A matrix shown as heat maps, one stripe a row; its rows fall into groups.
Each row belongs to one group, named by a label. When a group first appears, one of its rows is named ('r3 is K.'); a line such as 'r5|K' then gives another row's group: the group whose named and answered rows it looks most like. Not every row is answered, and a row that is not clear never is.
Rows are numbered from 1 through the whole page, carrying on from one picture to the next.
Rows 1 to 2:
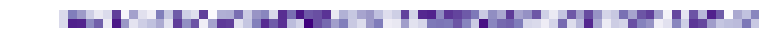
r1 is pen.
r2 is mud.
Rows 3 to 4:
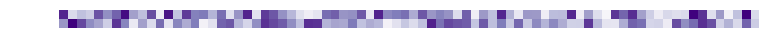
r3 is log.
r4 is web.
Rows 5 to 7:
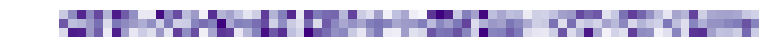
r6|log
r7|mud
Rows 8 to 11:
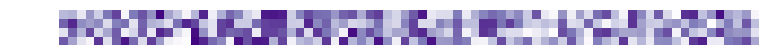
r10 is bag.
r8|bag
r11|log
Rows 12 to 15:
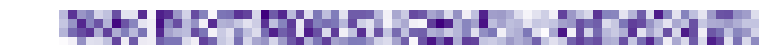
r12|bag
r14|bag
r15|pen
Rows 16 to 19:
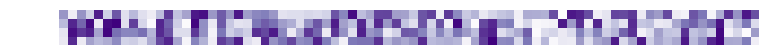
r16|log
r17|bag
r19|bag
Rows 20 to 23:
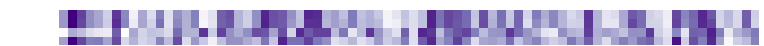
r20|web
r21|web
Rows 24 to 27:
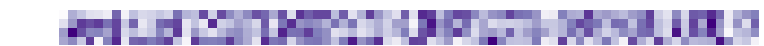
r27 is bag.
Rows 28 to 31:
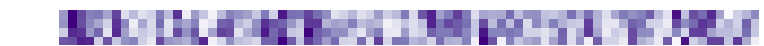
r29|web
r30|mud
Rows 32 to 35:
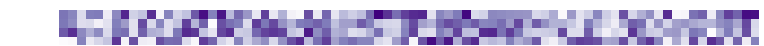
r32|log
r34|mud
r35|pen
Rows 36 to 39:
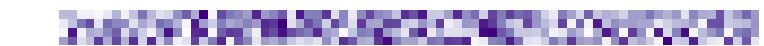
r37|bag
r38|bag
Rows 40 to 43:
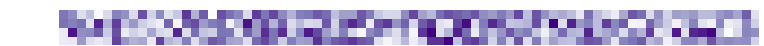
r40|web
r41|log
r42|mud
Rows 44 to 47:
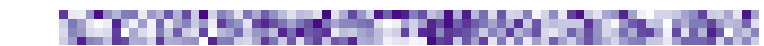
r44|log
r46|pen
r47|web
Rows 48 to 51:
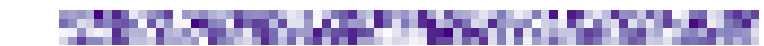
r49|log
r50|web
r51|web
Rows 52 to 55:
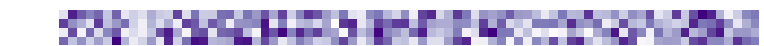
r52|mud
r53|log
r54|bag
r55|log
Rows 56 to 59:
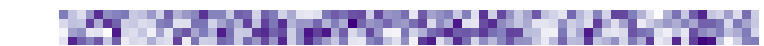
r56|log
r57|bag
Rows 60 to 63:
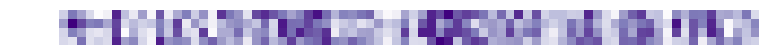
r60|web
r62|pen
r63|pen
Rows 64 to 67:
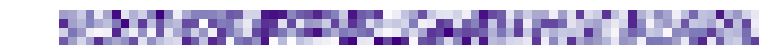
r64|bag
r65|web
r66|web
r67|log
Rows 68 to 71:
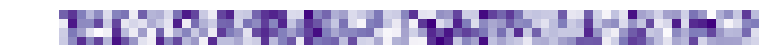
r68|mud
